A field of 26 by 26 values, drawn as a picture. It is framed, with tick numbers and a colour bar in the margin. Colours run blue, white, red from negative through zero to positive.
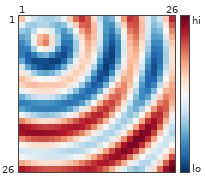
Average level on the scale: 50%. Lone odd cells: none. Rings: centred on the top left.
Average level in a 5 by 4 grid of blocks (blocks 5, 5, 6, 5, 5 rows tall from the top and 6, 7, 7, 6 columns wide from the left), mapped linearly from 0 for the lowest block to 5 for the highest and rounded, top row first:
2322 | 0211 | 2132 | 5535 | 3353
